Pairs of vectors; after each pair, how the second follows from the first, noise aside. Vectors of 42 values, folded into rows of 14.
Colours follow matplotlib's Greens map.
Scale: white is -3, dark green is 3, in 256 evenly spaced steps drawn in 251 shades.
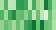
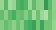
shrunk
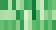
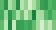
shuffled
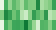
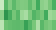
shrunk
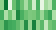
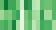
shuffled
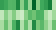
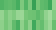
shrunk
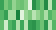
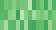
shrunk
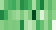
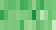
shrunk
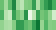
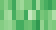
shrunk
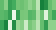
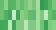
shrunk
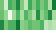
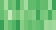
shrunk
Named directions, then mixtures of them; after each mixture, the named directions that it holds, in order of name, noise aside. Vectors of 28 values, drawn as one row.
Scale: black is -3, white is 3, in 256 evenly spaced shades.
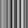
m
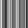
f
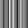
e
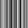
e, m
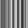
m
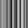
m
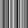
e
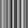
m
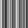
f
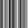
e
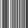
e, f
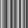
f, m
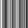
f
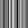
e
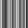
f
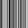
e, f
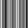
f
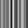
e, m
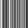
e, f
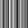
e
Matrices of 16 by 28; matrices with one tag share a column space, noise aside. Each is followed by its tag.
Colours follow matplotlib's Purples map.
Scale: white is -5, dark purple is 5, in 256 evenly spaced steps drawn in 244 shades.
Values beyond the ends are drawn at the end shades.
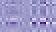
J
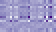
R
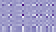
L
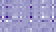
R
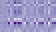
J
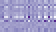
R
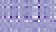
R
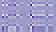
L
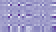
L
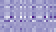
R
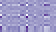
L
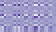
L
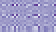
L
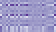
L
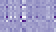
R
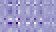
J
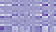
L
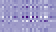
R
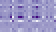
R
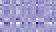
J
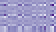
L
